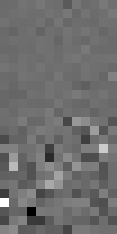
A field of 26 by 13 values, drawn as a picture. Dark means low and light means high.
No overall slope runs across the table. The top left is the smoothest part. The bottom left is the roughest part. The top part is calmer, up to a seam about 50% of the way down.
